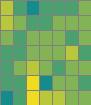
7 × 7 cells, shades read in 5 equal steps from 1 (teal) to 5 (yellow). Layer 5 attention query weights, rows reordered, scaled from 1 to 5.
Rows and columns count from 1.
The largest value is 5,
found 2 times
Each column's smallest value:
1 2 1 1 2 2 2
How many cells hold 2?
17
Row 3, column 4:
3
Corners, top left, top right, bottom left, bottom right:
4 3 1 3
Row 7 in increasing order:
1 2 3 3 4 4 5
